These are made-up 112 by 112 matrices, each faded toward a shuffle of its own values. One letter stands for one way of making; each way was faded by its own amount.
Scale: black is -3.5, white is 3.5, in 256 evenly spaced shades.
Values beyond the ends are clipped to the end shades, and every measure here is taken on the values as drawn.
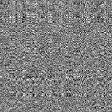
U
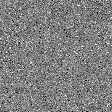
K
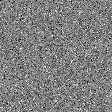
K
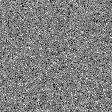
K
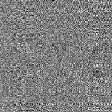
U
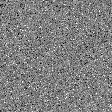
K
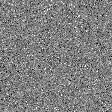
K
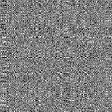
U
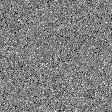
K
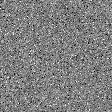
K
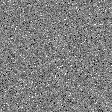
K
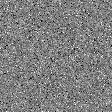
K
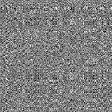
U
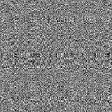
U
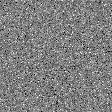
K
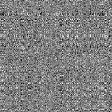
U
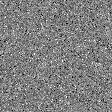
K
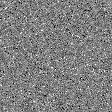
K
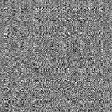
U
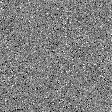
K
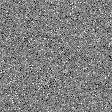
K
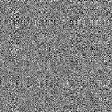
U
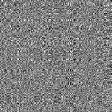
U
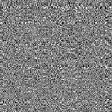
U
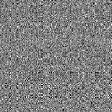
U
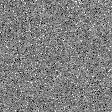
K
